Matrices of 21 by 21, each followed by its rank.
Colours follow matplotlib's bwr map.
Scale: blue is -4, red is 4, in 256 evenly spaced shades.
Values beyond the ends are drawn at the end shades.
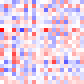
three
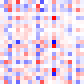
three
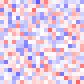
full rank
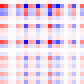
one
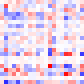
three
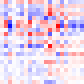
three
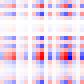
one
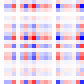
one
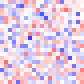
full rank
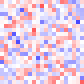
full rank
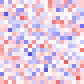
full rank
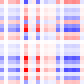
one
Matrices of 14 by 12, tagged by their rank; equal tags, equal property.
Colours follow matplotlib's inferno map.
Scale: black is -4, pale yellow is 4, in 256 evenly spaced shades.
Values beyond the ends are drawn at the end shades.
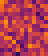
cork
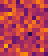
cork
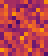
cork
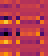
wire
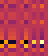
wire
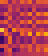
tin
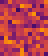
cork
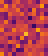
cork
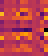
tin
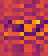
tin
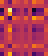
wire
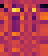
tin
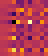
tin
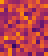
cork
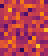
cork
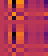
wire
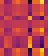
wire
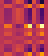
wire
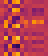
tin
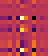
wire
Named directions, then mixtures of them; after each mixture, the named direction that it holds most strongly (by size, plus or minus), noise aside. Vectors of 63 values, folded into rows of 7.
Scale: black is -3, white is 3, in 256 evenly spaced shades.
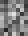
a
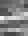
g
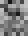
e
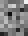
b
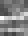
g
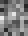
a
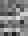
g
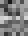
e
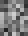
a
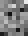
b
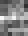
g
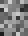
e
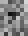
a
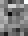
b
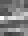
g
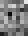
b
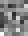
b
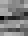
g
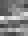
g
